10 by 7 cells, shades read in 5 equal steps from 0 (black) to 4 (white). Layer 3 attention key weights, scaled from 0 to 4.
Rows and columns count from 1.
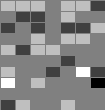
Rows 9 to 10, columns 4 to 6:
2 2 2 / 2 3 2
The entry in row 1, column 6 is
3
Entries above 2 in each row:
5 1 1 3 3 0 2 2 0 2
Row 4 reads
2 2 3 2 3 3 2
